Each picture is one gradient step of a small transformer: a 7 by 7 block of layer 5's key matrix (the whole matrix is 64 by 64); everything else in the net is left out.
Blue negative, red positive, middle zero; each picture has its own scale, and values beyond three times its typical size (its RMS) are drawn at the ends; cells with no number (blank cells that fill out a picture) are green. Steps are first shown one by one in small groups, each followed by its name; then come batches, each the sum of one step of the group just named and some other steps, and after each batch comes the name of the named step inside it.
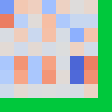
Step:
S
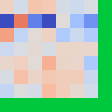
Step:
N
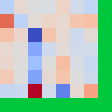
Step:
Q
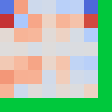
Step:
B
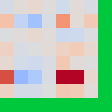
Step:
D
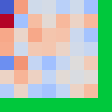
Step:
B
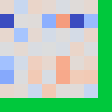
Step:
N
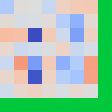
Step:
S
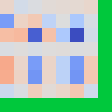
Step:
N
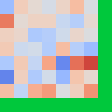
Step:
Q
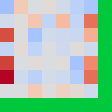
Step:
B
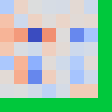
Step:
B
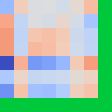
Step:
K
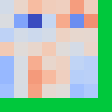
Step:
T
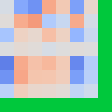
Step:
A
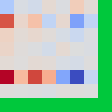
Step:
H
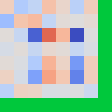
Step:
A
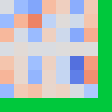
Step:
A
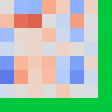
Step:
A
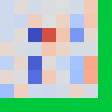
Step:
K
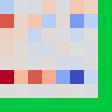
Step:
H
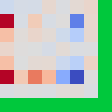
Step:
H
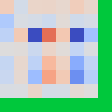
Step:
T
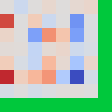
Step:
H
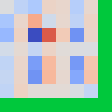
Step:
A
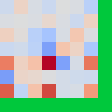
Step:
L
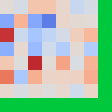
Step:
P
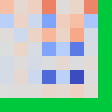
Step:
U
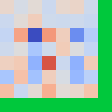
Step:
L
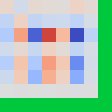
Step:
P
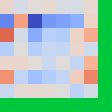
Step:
P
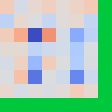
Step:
U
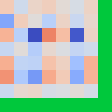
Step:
P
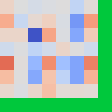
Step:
L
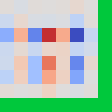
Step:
L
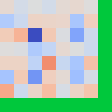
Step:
L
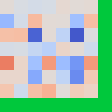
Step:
L
